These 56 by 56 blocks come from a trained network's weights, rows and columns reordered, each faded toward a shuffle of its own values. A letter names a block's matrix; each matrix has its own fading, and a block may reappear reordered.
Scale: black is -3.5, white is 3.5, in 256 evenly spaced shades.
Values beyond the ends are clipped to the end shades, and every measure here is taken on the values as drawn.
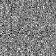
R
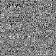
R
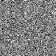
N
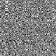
R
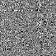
R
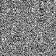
N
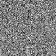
N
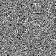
N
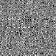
R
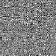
R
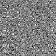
R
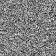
N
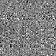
R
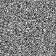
N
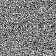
N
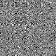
R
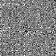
R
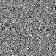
R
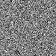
N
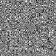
R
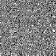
R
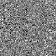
R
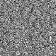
N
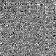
R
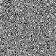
N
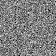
N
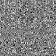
R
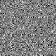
R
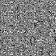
R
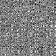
R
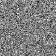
N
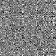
R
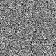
N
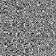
R
